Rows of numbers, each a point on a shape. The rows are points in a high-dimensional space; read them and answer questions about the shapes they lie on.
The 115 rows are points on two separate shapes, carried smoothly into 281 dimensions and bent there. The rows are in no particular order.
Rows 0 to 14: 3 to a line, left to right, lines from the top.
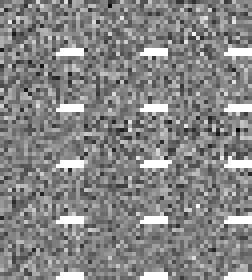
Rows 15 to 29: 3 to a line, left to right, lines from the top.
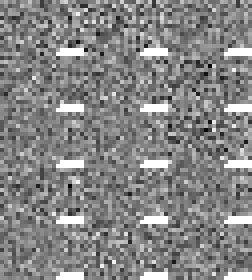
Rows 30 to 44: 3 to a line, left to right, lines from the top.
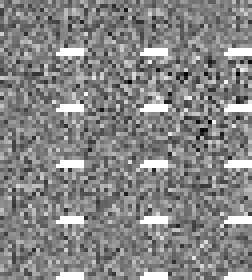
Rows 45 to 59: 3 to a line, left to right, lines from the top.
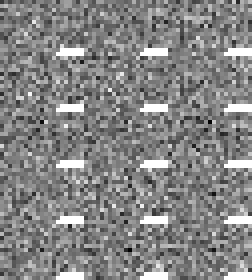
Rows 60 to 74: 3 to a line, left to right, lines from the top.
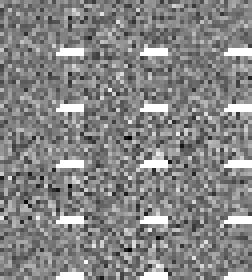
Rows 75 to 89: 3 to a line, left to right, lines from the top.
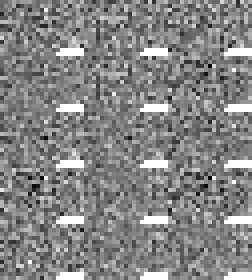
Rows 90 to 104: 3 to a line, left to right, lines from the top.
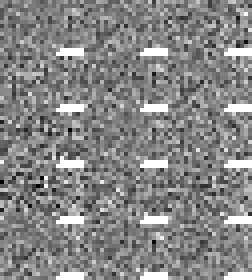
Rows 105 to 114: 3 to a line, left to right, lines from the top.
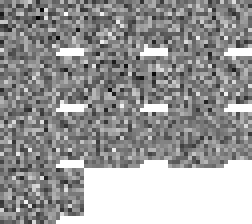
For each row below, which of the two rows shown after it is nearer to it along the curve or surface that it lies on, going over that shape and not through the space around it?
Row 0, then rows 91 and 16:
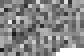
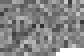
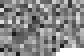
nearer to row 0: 16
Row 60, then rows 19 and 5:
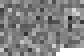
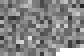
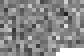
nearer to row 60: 19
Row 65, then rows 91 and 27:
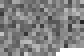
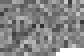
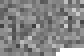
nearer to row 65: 27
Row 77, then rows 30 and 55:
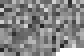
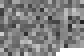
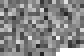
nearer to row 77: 30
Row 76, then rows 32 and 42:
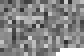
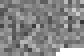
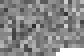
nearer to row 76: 42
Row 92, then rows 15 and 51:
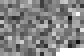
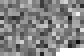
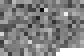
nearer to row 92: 15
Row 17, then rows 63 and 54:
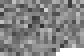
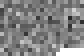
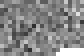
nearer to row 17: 54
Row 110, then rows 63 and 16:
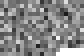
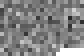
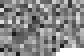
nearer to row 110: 63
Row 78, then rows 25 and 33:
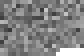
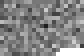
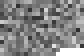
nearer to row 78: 33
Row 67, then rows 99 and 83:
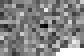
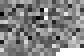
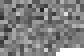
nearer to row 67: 99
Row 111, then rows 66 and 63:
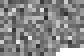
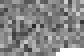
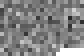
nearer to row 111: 66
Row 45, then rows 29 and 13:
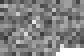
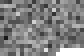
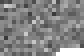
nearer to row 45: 29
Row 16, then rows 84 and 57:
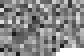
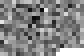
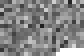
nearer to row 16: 57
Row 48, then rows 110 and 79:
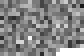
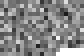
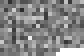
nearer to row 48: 110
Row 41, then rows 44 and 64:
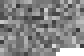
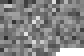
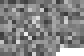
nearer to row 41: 44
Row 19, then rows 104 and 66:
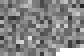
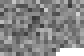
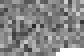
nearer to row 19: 66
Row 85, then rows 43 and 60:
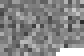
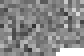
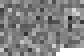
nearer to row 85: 43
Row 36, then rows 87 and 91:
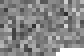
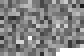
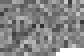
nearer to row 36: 91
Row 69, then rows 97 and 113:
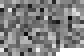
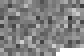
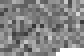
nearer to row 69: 97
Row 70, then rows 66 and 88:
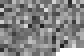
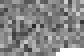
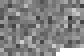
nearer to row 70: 66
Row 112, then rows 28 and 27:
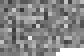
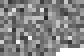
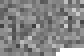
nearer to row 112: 28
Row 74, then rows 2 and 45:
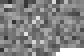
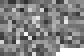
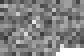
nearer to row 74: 2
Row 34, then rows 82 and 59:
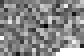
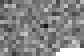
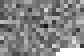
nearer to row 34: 82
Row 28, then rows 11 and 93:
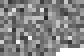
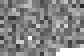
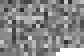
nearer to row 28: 93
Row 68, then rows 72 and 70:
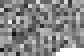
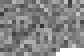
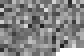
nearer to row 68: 70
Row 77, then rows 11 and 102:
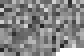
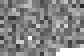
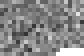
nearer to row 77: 102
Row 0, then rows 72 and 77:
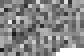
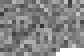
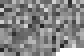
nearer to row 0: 77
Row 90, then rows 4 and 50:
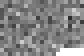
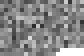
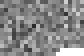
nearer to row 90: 50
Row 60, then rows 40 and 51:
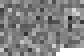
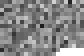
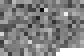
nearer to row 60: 51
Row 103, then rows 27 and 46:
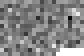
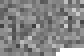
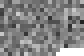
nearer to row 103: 46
